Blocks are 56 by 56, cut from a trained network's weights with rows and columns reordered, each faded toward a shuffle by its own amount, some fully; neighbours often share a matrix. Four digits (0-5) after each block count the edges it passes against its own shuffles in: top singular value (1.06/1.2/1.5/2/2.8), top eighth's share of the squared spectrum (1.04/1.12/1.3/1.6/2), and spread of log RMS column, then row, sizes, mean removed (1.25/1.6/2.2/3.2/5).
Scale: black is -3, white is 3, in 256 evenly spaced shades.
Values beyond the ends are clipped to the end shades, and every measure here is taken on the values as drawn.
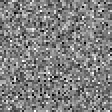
0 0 0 0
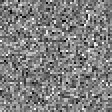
1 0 0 0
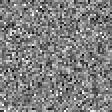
0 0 0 0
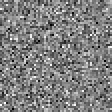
0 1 0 0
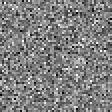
0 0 0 0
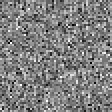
2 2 0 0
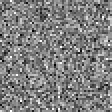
1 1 0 0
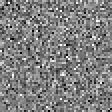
2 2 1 0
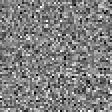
2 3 1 1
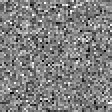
1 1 0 0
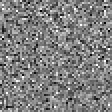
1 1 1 0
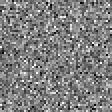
0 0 0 0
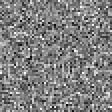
1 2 0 1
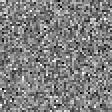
1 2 0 0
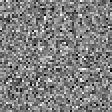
2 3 1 1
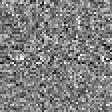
3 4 1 2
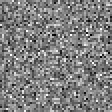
2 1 0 0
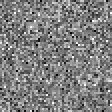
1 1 0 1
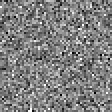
1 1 0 0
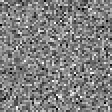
1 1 0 0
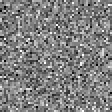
0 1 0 0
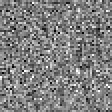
2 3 1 2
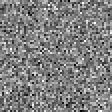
2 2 0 2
